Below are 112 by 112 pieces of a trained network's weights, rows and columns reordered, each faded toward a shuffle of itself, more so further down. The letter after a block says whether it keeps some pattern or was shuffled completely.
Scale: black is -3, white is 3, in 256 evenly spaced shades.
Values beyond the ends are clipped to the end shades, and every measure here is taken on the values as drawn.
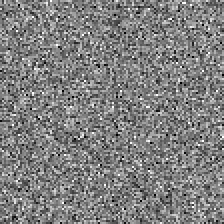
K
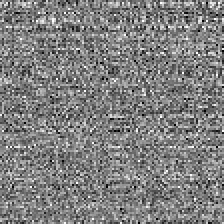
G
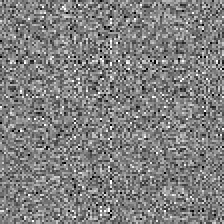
G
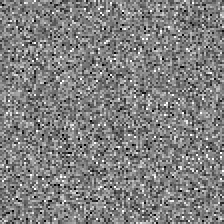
K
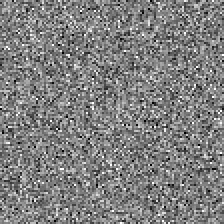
K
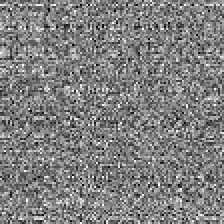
G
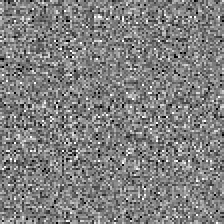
G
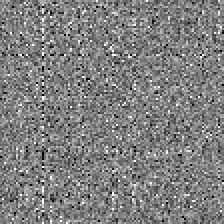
G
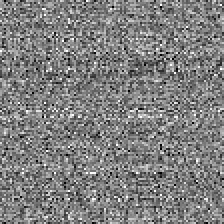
G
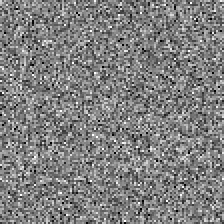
K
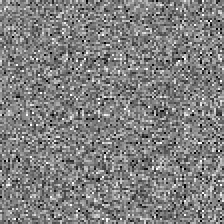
G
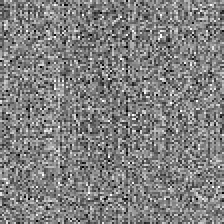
G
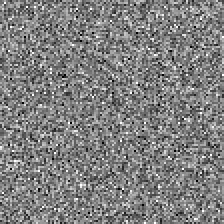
K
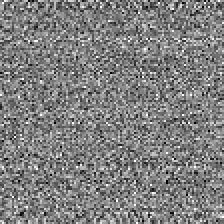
G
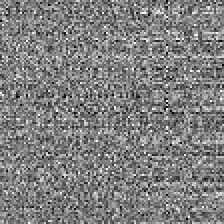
G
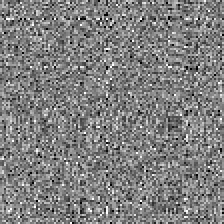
G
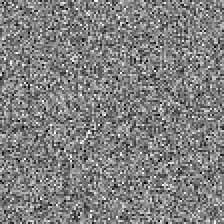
K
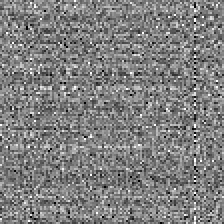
G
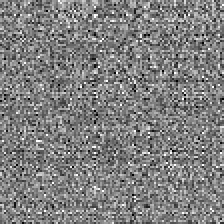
G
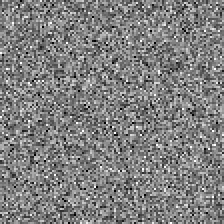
K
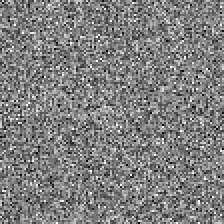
K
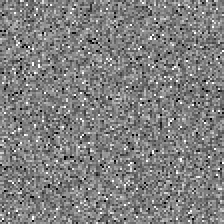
K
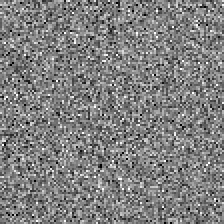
K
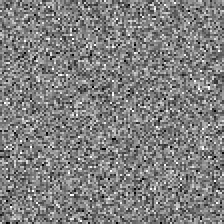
K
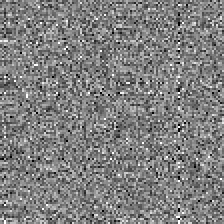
G
